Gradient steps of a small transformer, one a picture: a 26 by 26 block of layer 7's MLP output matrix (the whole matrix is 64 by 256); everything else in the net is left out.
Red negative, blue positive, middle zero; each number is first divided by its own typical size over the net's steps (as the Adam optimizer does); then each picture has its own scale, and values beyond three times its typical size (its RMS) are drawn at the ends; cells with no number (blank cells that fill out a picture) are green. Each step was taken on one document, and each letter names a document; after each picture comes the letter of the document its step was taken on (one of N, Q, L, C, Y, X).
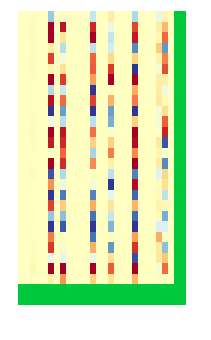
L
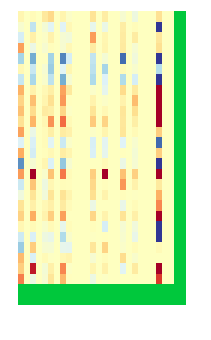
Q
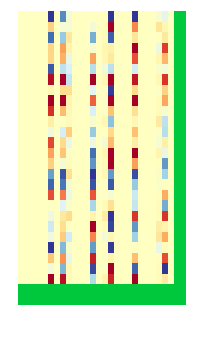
L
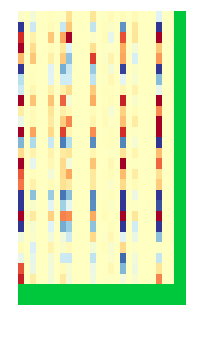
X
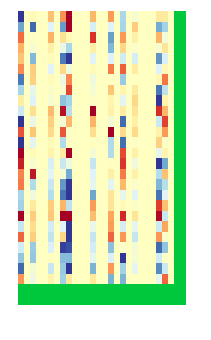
X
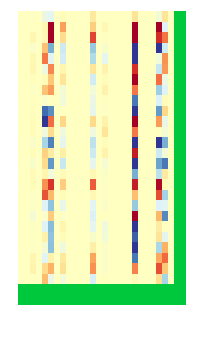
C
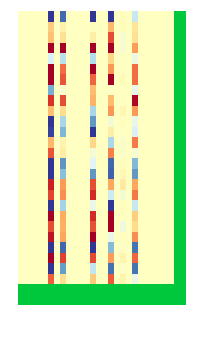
L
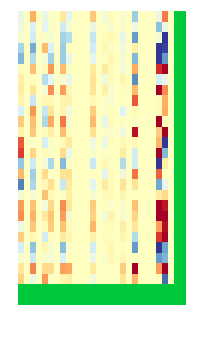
Q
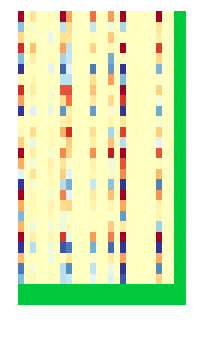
X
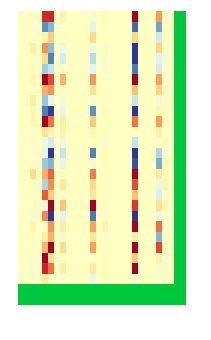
C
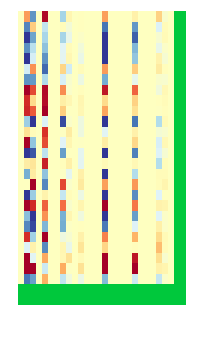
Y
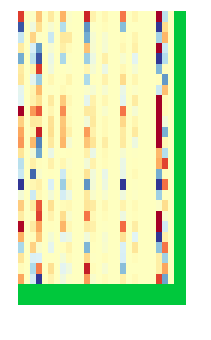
Q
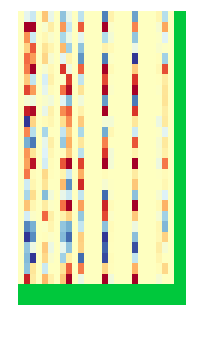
Y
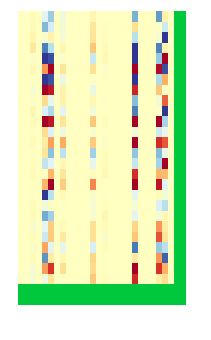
C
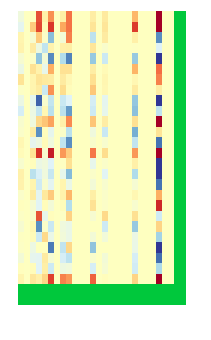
Q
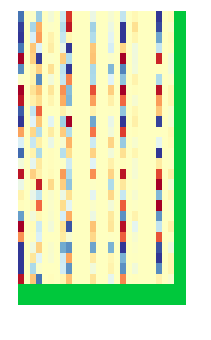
X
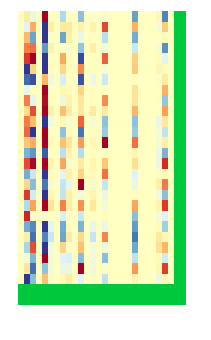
Y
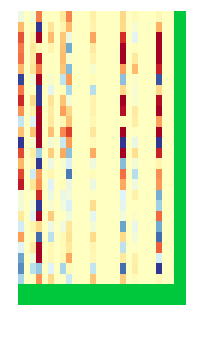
X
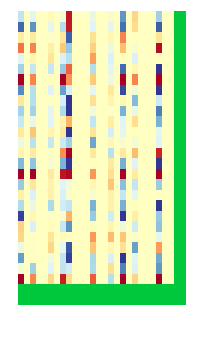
X
